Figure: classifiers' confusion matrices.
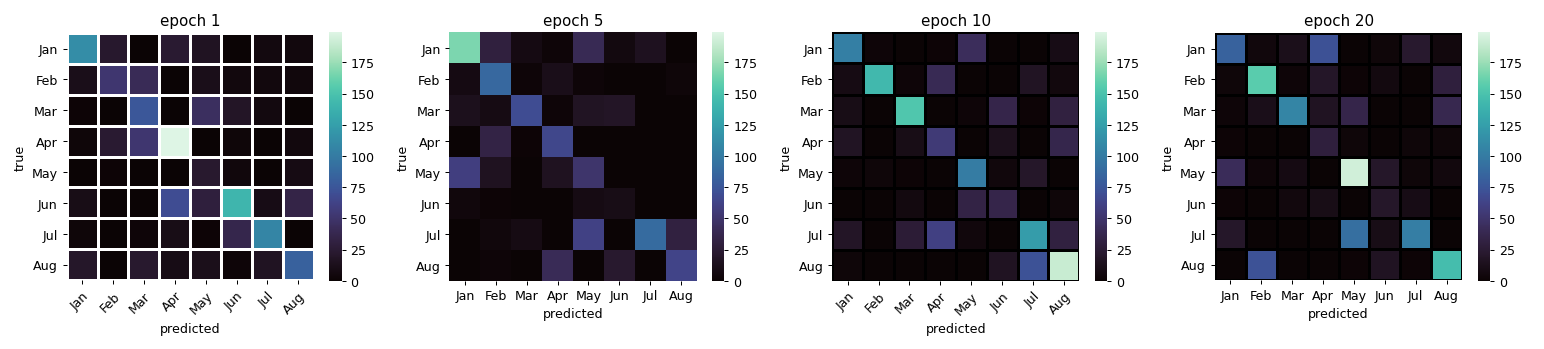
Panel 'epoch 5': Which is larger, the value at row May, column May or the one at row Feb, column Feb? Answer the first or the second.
the second
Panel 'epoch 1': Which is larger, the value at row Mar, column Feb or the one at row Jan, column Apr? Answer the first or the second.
the second
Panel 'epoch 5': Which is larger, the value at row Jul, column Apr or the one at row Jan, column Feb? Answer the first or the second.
the second
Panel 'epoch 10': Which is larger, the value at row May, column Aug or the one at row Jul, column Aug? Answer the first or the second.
the second
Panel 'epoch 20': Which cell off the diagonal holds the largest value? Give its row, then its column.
Jul, May
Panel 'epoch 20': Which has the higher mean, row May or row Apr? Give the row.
May
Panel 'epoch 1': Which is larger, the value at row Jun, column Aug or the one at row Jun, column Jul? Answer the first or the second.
the first
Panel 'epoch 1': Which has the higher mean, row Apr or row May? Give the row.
Apr
